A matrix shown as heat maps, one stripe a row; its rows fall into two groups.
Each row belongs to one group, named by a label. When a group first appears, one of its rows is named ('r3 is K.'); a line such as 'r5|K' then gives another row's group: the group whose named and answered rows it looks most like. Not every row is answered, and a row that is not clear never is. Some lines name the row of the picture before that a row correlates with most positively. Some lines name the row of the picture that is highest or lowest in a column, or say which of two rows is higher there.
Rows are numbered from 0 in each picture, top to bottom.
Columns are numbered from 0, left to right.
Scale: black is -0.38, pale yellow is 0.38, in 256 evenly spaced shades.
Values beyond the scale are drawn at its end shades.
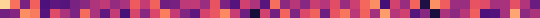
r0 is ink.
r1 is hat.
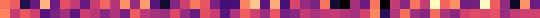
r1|ink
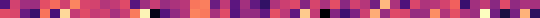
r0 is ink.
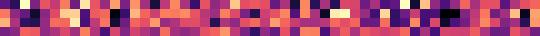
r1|hat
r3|hat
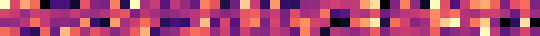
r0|ink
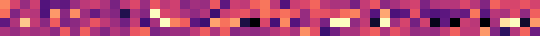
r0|ink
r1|hat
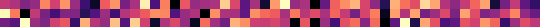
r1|ink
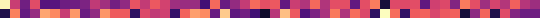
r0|ink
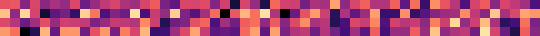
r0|ink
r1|ink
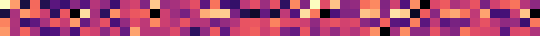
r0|ink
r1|hat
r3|ink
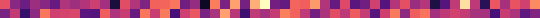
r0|ink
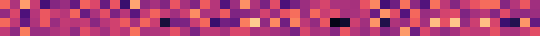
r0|ink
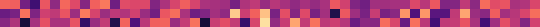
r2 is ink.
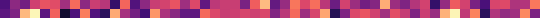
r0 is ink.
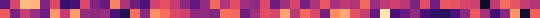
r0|hat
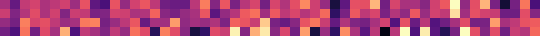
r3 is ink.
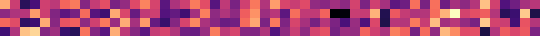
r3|hat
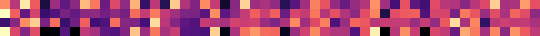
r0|ink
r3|ink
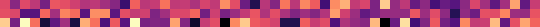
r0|hat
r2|ink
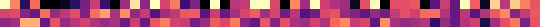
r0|ink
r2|hat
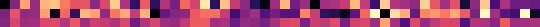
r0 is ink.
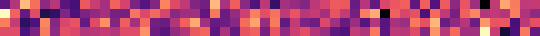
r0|hat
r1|ink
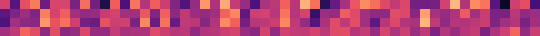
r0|hat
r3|hat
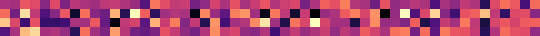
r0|hat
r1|ink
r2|ink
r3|hat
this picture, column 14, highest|1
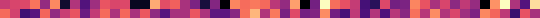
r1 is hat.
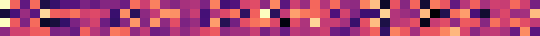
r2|ink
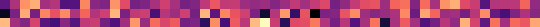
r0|hat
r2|ink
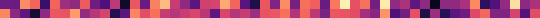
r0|hat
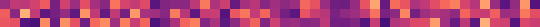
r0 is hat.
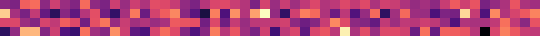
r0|hat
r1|ink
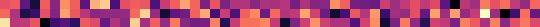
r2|ink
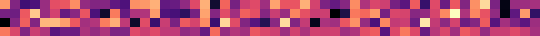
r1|hat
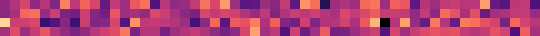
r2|ink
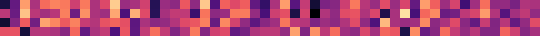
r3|ink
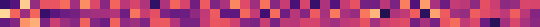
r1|ink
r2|hat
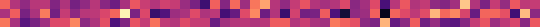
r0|ink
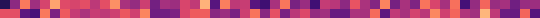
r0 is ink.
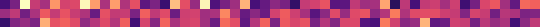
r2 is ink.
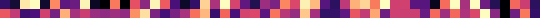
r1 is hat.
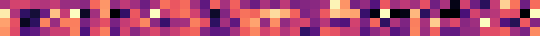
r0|hat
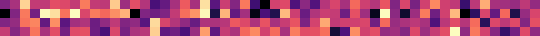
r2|hat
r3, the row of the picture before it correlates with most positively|2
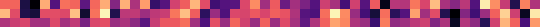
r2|hat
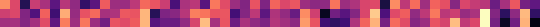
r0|ink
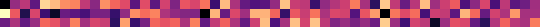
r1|ink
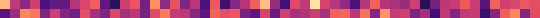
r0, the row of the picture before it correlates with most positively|1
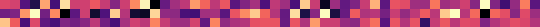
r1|hat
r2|ink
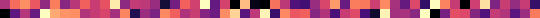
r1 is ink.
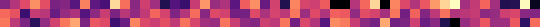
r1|ink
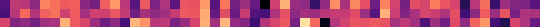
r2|hat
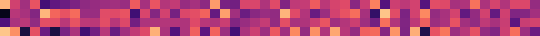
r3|ink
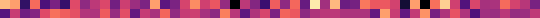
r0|ink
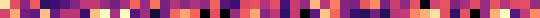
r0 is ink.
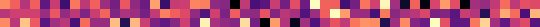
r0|ink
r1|hat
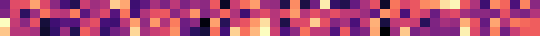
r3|ink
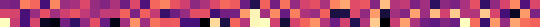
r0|hat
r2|ink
